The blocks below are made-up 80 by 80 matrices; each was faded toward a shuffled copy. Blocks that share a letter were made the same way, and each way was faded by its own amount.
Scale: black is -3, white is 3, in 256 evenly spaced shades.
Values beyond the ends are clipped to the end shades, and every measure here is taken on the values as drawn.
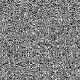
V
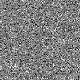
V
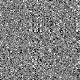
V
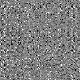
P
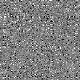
P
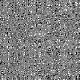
P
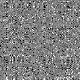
P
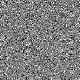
V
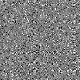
P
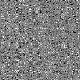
P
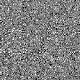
V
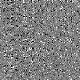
P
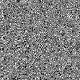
V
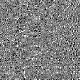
P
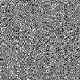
P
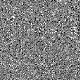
V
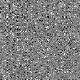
P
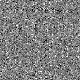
V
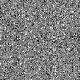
V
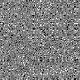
P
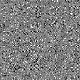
P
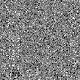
V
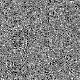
V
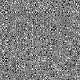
P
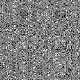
P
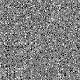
V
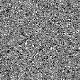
V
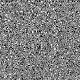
V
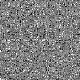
P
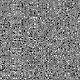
P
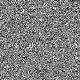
V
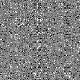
P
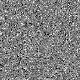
V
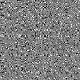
P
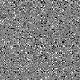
P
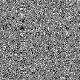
V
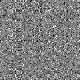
P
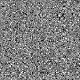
V
